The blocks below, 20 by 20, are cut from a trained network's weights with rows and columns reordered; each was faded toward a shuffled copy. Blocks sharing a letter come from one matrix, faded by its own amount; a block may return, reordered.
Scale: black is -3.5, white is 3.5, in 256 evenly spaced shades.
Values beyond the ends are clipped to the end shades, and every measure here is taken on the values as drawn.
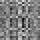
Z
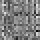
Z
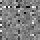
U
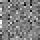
U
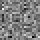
Z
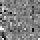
U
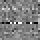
U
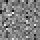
U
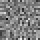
Z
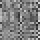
Z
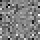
U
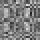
Z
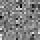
U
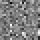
U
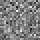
Z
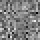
Z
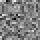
Z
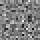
Z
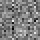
Z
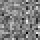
Z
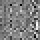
U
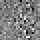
U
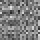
Z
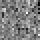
U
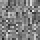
Z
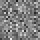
Z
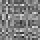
Z
